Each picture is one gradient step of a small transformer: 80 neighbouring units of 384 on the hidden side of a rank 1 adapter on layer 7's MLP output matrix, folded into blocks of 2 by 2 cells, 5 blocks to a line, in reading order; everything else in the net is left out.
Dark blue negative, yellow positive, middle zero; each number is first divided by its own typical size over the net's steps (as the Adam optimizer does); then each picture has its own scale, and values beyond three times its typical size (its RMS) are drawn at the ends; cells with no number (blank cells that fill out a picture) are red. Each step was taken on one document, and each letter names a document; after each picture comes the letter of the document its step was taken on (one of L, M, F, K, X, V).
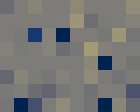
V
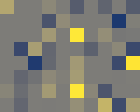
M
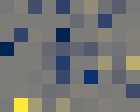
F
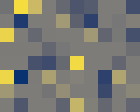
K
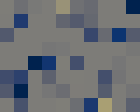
K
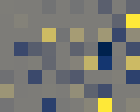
M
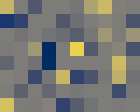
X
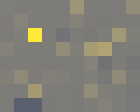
V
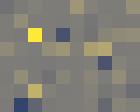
V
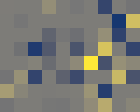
M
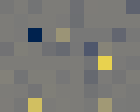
V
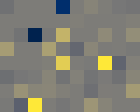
F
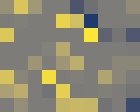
K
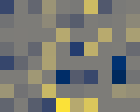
X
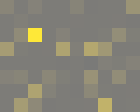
V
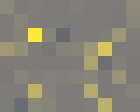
V
